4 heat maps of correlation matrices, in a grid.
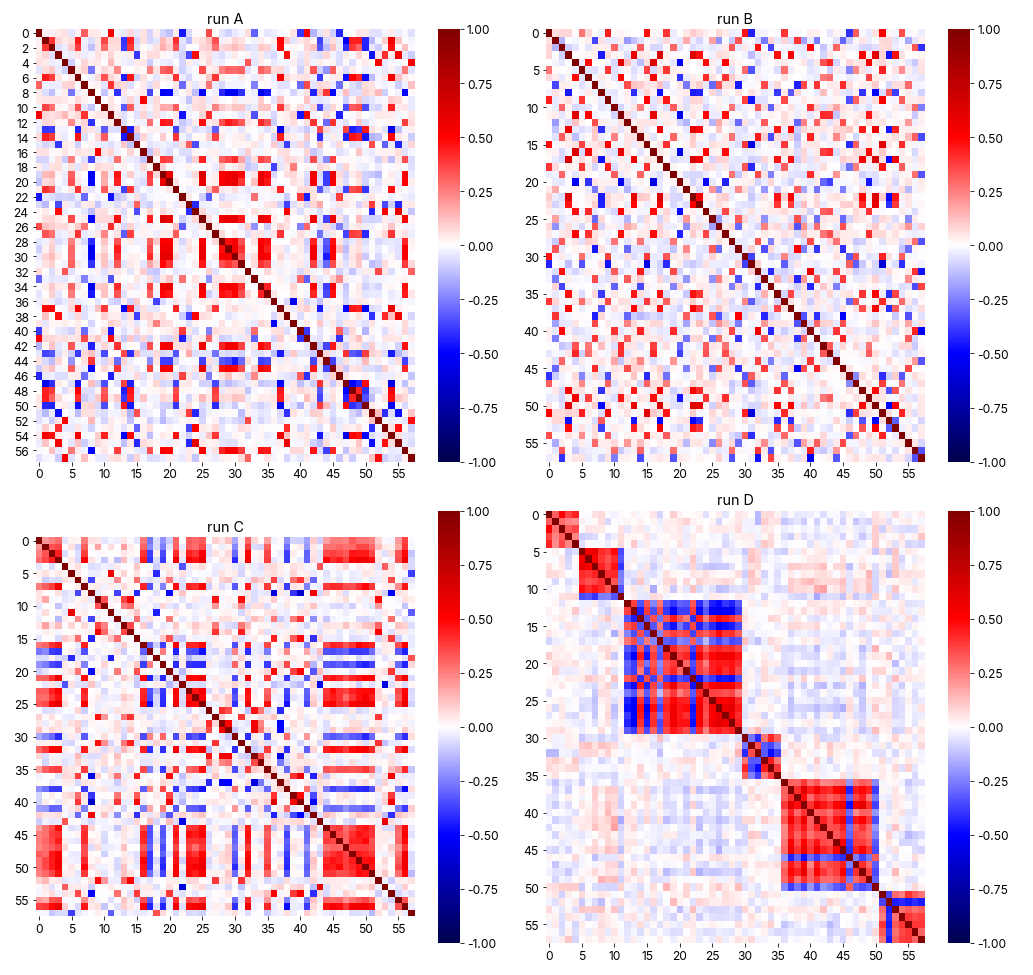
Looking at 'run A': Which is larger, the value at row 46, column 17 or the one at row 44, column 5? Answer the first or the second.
the first
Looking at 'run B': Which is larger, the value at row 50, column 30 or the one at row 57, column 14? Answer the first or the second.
the first
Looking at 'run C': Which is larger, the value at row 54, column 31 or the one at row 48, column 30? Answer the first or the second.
the first
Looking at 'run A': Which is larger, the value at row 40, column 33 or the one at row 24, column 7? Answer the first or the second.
the first
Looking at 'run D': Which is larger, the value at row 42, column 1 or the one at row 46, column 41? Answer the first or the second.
the first
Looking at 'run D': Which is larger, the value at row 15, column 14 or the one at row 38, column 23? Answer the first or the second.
the second
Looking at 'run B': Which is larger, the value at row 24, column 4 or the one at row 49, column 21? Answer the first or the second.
the first
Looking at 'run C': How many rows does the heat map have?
58
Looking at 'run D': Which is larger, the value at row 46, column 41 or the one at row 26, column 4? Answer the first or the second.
the second
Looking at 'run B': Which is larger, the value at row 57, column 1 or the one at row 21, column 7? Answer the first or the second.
the first
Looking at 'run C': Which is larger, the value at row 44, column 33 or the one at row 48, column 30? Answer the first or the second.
the first
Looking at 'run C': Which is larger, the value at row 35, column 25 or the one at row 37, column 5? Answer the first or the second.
the first
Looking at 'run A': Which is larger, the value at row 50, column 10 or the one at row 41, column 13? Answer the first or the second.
the second
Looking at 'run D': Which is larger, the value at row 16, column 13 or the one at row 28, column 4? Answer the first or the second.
the second
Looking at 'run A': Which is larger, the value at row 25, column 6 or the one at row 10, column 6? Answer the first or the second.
the second
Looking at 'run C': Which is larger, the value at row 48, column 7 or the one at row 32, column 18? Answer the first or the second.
the first
